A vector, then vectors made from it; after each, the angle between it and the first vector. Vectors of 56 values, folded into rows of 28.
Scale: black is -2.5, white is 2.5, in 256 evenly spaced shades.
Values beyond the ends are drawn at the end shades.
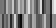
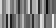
orthogonal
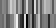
orthogonal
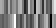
partly aligned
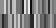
orthogonal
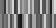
nearly parallel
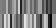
partly aligned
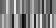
orthogonal
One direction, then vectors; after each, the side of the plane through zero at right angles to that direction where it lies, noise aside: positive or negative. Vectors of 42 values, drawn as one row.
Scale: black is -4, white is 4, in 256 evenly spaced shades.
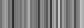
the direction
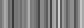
positive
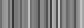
positive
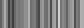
positive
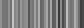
negative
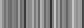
positive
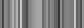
negative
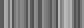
positive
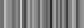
positive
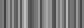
negative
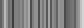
positive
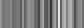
positive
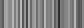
negative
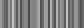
negative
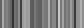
positive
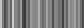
negative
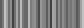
positive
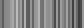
negative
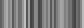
positive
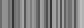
positive
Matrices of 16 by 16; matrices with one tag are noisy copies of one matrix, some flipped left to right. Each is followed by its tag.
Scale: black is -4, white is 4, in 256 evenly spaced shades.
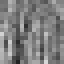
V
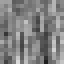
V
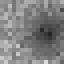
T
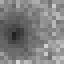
T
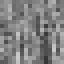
V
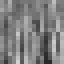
V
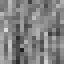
V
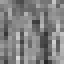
V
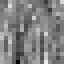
V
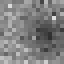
T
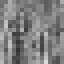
V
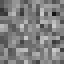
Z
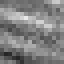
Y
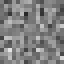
Z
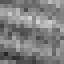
Y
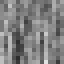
V
